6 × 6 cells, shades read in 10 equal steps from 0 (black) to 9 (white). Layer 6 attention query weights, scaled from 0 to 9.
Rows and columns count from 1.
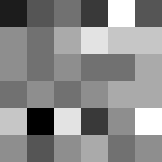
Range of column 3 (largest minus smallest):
4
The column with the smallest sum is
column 2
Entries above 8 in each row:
1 0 0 0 1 0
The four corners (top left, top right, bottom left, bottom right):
1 3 5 5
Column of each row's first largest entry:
5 4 6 5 6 4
